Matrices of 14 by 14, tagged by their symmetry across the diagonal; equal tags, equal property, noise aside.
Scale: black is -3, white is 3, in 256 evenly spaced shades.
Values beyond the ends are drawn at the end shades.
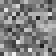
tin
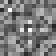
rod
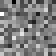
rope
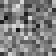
rope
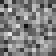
rod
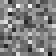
tin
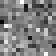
rope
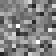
tin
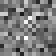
tin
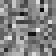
tin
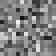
rope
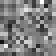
rope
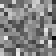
tin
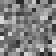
rope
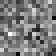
rod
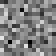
tin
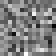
rope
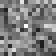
tin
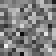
tin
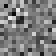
rod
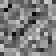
rod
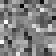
rope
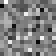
rope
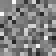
rod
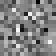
tin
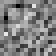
rod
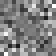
rod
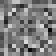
rod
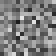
rope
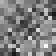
rod
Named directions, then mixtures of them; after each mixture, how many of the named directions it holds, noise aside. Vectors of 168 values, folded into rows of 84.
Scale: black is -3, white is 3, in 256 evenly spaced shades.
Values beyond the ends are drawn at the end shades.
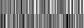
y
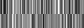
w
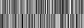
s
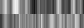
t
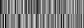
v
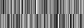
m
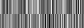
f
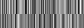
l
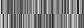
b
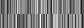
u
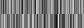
one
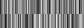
three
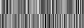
one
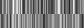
two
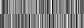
two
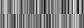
three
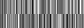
two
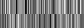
one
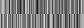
three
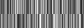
one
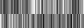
two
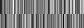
three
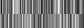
three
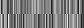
two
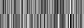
two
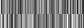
two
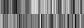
two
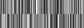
one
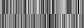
two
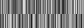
three
